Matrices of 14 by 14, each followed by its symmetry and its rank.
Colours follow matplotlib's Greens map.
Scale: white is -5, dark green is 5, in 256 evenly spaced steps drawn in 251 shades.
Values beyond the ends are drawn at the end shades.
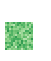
antisymmetric, full rank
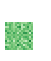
neither, rank three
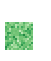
antisymmetric, full rank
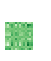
neither, rank two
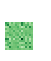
symmetric, rank three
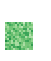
antisymmetric, full rank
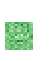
neither, rank three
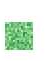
neither, full rank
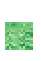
neither, rank three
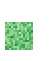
neither, full rank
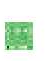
neither, rank two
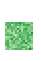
neither, full rank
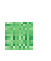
neither, rank two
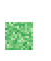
neither, full rank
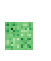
symmetric, rank three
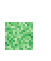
neither, full rank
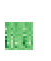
neither, rank two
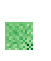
symmetric, rank three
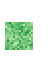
antisymmetric, full rank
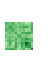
symmetric, rank three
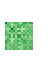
symmetric, rank three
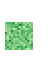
antisymmetric, full rank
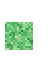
neither, full rank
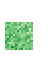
antisymmetric, full rank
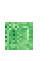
neither, rank three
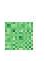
symmetric, rank three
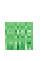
neither, rank two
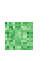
neither, rank three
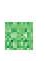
neither, rank three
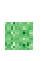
neither, rank two
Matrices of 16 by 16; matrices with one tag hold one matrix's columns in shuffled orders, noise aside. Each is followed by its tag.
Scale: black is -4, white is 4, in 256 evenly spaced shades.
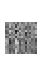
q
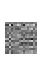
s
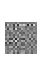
s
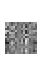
q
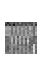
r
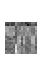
r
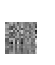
q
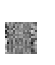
q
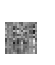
q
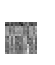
r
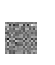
s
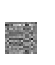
s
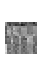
r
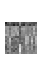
r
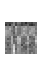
r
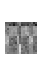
r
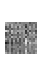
q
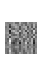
q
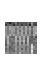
r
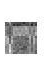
r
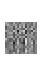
q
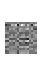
s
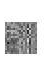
q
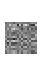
s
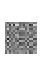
s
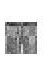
r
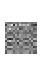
s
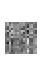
q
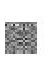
s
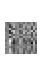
q
